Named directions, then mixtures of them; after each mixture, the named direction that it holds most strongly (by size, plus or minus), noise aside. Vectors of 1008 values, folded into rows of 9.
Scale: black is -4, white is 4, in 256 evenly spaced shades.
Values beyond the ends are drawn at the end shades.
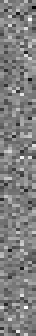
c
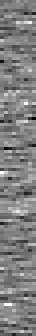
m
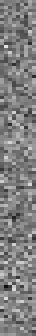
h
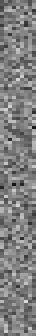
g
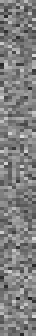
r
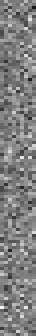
c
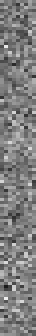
h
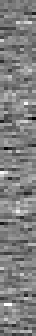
m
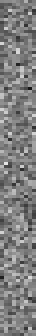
r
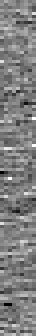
m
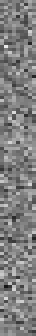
h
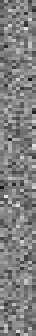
g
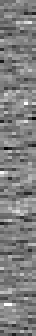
m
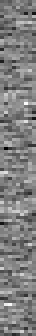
m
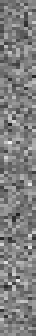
h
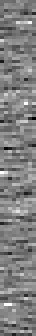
m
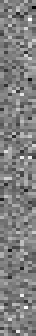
c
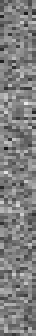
g
